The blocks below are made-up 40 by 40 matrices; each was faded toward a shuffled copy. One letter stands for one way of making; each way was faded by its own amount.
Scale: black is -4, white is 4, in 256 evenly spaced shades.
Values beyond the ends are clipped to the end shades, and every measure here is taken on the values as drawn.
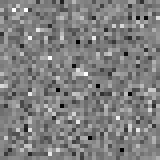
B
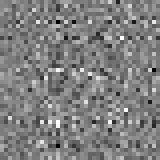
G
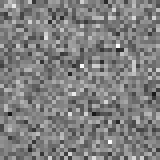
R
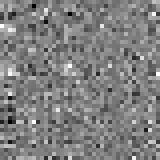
G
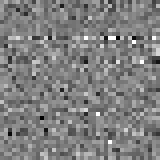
G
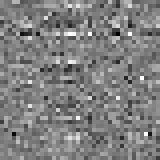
G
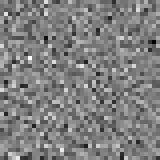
R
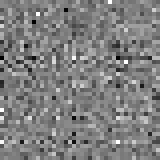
G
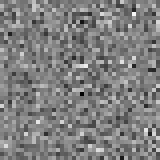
R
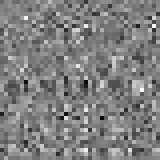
G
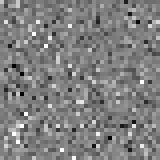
B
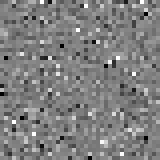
B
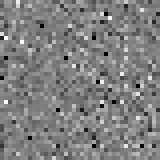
B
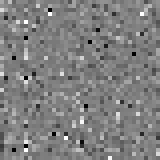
B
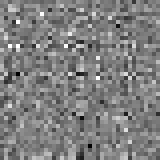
G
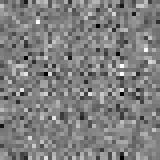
G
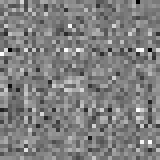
G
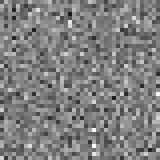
R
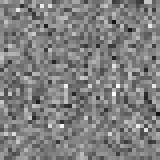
R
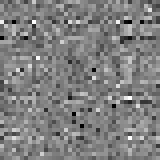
G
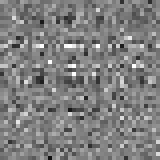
G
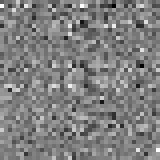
G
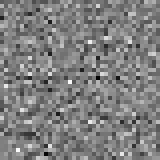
R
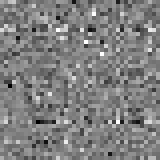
G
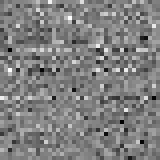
G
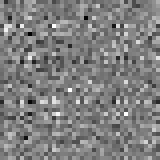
G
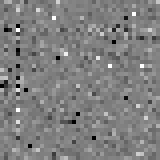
B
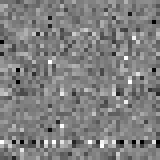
G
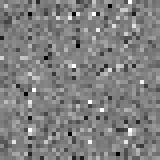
B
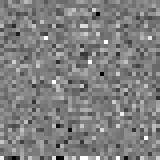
G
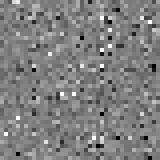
B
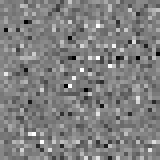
B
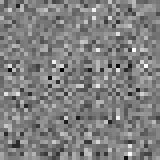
G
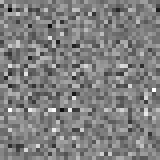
G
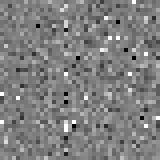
B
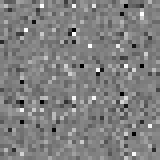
B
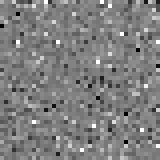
B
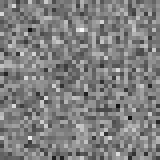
R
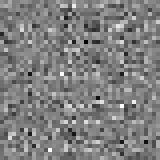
G
